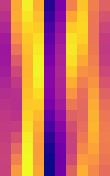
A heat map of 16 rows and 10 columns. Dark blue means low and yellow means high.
Grain: streaks running down. Ninth with the lowest average: bottom middle. Calmest part: bottom right. Slope: none. Stripes: upright, repeating 2 times.
